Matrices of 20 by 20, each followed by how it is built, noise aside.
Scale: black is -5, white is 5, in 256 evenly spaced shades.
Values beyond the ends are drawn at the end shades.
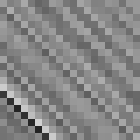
Toeplitz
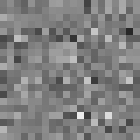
low rank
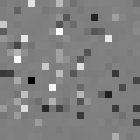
sparse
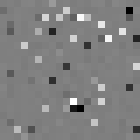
sparse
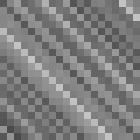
Toeplitz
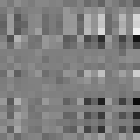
low rank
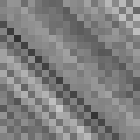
Toeplitz
